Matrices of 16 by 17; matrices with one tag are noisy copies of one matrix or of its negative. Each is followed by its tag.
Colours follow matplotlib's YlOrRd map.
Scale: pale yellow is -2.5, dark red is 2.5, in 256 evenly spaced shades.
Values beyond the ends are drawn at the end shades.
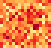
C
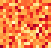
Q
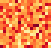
Q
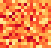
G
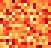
G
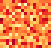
G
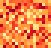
C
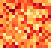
C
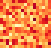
G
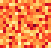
Q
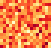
Q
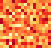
G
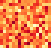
Q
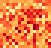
C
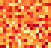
Q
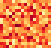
G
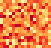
G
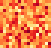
Q
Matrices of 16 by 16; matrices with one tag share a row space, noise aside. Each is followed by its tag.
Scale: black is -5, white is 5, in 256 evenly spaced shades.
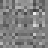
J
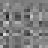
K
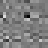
K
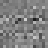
J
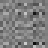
J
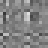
K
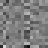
K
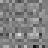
J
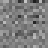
J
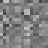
K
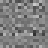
J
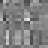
K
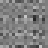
J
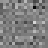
J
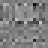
J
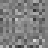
J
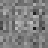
J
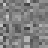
K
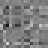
K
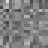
K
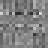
J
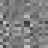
K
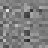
K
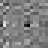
K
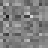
K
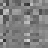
K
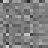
K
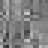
K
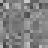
K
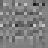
J
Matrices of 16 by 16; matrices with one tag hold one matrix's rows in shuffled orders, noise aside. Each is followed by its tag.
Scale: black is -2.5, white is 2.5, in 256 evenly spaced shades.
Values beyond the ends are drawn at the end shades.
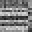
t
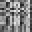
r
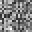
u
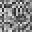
u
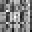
r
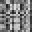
r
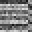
t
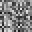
u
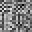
u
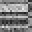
t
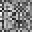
u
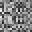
u
